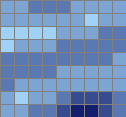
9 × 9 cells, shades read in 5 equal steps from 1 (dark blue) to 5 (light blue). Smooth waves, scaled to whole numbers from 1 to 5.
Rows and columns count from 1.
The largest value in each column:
5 5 5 5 4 4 5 4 4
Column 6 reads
4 4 4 3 3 4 4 2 1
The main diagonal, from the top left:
4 4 5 4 3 4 4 2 3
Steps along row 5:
same same same same same same same up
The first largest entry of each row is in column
1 7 1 1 9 5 2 2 1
